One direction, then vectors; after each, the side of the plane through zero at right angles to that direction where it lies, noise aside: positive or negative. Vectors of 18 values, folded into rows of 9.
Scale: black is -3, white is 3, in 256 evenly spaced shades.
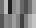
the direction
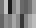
positive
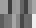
positive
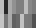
negative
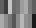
negative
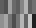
negative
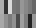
negative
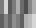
positive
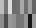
negative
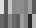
negative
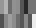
positive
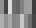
negative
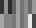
positive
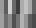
negative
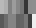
positive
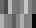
negative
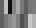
positive
